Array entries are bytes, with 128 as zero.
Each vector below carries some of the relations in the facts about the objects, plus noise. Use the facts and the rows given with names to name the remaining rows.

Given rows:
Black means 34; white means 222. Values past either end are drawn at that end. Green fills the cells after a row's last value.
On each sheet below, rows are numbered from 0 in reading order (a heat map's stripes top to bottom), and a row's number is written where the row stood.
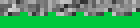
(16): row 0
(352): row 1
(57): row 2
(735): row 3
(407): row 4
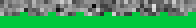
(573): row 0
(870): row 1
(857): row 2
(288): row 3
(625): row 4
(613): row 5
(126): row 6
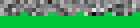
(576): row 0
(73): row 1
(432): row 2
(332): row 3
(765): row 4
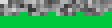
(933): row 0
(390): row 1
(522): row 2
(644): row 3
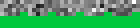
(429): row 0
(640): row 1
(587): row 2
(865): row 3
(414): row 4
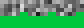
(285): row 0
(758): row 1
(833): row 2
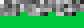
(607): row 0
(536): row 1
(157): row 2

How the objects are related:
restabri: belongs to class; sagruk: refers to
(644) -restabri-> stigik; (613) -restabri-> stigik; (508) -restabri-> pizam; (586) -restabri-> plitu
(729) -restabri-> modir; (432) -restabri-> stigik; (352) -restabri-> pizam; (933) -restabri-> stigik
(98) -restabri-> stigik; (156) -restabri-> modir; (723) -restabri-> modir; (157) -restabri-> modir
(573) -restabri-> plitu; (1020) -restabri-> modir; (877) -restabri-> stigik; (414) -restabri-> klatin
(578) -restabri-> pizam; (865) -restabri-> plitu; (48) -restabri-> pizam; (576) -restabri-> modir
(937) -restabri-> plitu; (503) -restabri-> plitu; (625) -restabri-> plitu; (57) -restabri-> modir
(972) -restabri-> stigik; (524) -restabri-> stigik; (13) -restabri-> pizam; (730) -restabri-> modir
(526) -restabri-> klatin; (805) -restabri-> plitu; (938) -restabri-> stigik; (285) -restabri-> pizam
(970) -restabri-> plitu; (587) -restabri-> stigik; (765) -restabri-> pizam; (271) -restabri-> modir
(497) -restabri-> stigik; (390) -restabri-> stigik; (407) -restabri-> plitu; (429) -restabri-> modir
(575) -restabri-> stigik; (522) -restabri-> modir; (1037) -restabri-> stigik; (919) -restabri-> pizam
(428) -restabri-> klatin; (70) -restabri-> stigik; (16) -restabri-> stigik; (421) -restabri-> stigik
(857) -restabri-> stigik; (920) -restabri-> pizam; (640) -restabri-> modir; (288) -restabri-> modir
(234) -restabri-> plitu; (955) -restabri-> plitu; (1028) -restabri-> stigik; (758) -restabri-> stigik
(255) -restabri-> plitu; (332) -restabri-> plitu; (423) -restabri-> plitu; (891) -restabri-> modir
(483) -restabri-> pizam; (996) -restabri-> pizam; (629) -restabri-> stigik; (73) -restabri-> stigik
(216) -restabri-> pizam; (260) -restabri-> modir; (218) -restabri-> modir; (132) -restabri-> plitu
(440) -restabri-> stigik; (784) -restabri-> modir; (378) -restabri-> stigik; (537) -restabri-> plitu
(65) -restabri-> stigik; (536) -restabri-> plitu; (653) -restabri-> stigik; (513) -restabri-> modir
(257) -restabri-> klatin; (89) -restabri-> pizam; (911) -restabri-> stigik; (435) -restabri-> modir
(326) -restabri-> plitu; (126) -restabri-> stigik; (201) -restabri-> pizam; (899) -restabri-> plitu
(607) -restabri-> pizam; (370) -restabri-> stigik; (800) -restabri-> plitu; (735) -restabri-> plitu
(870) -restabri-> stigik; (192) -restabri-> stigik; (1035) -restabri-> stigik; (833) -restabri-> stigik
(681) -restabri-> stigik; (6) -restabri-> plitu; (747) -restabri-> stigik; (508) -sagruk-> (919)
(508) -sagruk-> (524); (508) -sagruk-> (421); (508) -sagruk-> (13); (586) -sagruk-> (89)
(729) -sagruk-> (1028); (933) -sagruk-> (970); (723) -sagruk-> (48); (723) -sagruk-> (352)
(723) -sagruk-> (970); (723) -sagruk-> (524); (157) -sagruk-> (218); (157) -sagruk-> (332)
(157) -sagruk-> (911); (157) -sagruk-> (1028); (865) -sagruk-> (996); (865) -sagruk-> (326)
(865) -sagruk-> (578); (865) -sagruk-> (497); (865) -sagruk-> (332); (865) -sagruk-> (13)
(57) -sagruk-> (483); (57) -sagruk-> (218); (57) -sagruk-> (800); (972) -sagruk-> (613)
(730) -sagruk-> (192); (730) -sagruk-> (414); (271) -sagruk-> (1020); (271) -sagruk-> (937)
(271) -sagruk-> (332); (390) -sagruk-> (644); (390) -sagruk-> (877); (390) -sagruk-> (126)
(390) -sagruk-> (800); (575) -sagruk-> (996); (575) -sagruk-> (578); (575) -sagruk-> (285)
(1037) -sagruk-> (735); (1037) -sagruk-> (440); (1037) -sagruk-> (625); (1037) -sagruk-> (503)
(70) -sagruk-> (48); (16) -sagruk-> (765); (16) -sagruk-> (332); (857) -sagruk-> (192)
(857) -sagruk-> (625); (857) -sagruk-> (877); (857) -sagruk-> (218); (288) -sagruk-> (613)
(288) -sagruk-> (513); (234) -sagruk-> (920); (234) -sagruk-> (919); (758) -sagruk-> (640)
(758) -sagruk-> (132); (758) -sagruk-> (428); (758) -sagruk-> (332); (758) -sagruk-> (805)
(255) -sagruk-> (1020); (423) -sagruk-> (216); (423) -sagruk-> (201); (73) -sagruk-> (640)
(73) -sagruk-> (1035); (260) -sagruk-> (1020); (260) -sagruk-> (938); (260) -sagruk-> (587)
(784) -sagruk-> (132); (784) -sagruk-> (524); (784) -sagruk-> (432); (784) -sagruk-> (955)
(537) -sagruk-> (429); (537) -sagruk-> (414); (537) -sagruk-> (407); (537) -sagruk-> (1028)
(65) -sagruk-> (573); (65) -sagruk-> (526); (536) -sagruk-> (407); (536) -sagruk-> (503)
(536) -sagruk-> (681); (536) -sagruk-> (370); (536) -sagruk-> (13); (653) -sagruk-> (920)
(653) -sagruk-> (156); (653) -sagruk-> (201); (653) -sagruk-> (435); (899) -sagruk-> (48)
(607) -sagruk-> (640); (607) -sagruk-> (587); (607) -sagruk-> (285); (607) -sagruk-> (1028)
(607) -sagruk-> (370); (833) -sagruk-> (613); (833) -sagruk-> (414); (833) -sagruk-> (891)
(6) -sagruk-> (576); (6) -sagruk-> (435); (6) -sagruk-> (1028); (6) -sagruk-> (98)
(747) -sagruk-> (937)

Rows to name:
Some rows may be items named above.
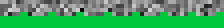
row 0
(16)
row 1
(747)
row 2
(937)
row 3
(326)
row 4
(765)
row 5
(747)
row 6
(352)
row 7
(640)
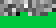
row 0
(1020)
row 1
(800)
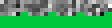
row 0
(508)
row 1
(920)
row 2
(13)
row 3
(1020)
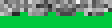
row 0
(537)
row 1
(723)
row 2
(414)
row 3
(970)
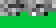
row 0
(784)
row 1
(260)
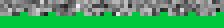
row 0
(586)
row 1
(536)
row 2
(201)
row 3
(784)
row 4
(575)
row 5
(899)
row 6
(513)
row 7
(70)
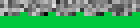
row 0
(970)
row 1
(255)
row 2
(503)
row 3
(6)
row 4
(483)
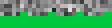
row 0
(765)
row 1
(573)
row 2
(1028)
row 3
(65)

